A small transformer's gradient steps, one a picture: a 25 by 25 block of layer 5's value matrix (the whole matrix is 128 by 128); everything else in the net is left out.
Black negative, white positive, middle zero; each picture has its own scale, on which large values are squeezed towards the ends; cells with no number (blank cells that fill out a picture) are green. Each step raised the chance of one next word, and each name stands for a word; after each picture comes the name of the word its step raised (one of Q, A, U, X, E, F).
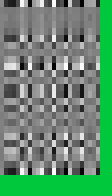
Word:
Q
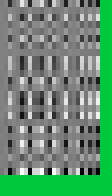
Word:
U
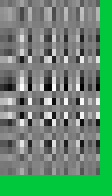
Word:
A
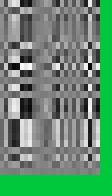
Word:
Q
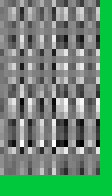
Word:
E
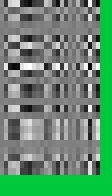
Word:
Q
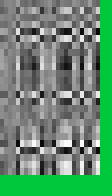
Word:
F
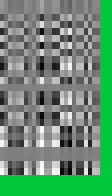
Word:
U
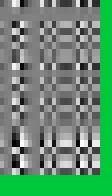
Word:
F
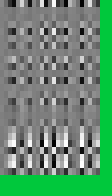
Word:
F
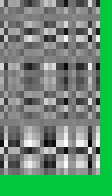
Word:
F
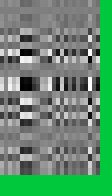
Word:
A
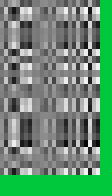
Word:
E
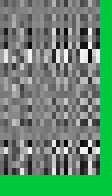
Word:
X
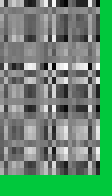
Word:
Q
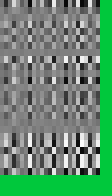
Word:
F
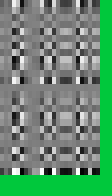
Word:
U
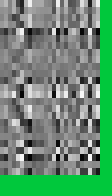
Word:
X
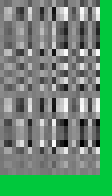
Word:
E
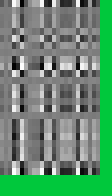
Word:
Q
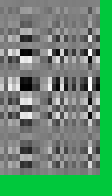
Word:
A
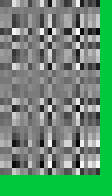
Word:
F
